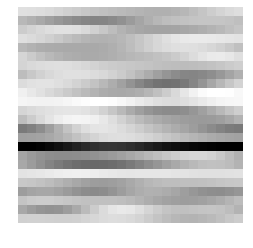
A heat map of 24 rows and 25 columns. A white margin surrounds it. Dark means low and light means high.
Histogram: skewed, a long tail of low values. Average level on the scale: 70%. Odd lines: row 16. Grain: streaks across.
